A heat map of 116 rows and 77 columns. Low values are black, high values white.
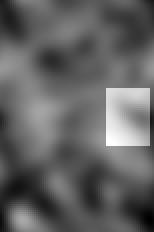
Ninth with the highest average: middle right. Odd patch: higher, in the middle right. Roughest part: middle right.
